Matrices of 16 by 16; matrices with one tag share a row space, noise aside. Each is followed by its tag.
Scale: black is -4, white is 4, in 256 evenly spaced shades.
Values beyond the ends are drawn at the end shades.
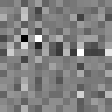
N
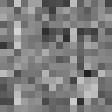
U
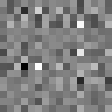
N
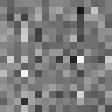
N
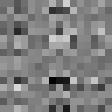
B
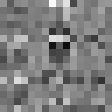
B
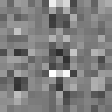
B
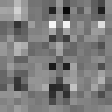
B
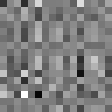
N
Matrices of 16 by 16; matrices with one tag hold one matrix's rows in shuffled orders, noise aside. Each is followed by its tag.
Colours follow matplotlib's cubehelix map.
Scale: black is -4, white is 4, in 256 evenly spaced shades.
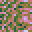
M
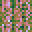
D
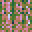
D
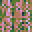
D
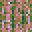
D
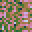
M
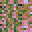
M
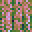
D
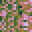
M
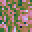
M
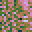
M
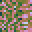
M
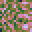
M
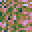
M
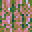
D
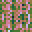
D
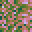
M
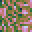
M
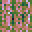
D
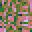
M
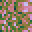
M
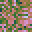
M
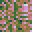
M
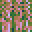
D
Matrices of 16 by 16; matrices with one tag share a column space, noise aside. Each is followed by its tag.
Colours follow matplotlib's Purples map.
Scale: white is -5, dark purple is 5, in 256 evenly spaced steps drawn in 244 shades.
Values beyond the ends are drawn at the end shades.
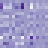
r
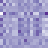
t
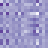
t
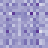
t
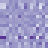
r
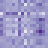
t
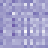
t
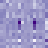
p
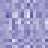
p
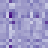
p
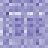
t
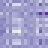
t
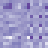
r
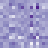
r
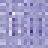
t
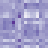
p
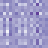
t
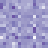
r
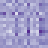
t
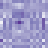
p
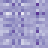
t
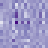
p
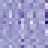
p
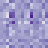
p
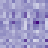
p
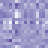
p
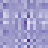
p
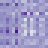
t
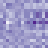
p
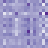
t
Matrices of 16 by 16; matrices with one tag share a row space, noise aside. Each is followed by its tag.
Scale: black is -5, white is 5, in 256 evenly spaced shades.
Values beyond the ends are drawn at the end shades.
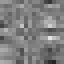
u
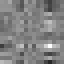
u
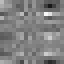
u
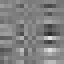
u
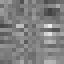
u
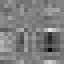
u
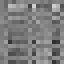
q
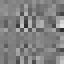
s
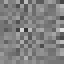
s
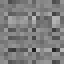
q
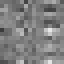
u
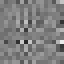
s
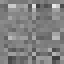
q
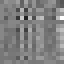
s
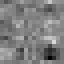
u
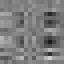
u
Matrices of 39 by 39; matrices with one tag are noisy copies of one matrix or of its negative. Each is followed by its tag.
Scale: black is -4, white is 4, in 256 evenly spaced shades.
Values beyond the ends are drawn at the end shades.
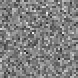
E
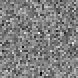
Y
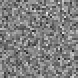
E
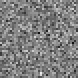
Y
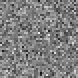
Y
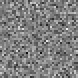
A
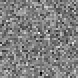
Y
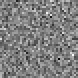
E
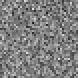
E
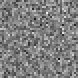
E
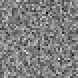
E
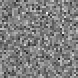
E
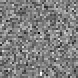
Y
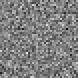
A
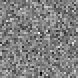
Y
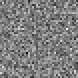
A
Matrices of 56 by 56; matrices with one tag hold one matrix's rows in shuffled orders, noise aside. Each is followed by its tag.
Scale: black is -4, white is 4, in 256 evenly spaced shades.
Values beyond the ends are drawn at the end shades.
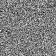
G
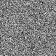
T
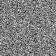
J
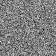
G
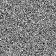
G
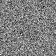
G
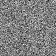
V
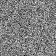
V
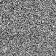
J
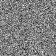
V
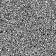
G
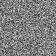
J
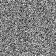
V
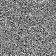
V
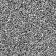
V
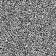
V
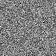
G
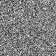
J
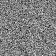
V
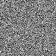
G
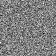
G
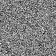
G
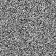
V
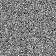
V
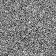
V
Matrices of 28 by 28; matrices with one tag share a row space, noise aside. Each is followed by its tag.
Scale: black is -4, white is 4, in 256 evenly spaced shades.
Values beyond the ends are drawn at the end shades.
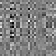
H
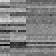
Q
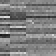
Q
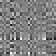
H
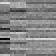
Q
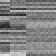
Q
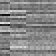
Q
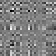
H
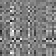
H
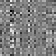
H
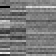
Q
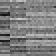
Q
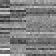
Q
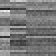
Q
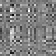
H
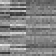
Q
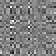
H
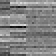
Q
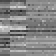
Q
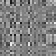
H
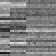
Q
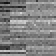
Q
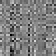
H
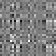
H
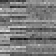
Q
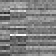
Q
